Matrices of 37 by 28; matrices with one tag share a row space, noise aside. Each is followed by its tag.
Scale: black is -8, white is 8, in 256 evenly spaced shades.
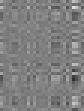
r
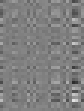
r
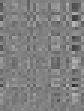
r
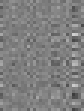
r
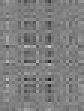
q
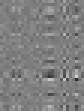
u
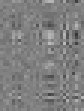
u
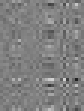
u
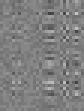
u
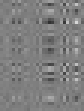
u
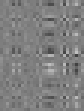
u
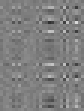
u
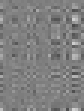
r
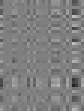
r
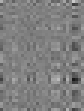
r
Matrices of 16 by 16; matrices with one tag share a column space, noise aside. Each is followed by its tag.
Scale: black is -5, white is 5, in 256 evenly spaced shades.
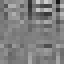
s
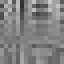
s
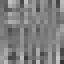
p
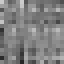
p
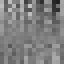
s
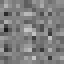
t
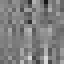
p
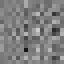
t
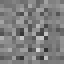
t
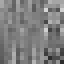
p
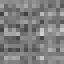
t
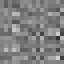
t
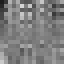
s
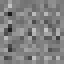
t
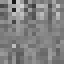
s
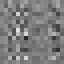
t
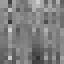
p
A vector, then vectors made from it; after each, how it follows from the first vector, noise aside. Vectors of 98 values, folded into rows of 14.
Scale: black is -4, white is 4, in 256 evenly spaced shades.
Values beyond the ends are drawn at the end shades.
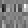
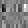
copied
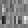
wrapped around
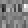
copied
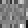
wrapped around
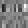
copied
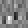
wrapped around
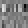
negated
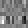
reversed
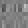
shrunk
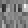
copied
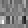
reversed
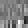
wrapped around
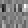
copied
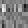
negated
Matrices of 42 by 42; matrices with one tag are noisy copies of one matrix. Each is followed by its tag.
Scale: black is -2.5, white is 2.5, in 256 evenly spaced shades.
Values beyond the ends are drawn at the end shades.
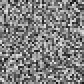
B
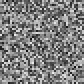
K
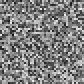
K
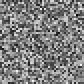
K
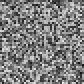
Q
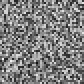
B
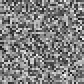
K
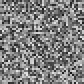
K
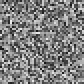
K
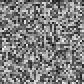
Q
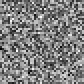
K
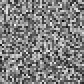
B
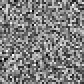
B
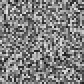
B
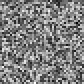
Q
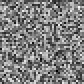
Q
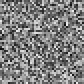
K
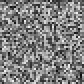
Q
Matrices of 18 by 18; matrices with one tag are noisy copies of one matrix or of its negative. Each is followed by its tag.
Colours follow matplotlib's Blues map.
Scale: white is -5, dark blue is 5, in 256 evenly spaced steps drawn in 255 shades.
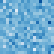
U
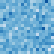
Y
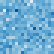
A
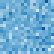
Y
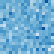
Y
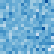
Y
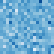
U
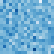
U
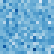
U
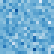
U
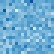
A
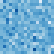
U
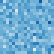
U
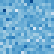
A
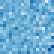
Y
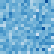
Y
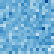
Y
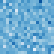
U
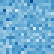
A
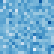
U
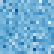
U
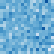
Y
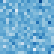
U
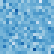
U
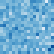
Y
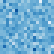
U
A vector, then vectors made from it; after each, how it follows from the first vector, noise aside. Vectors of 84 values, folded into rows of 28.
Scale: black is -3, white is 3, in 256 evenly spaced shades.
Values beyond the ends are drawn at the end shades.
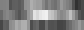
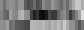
negated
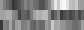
wrapped around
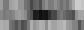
negated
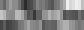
wrapped around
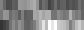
wrapped around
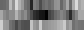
negated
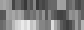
wrapped around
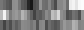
wrapped around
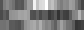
wrapped around
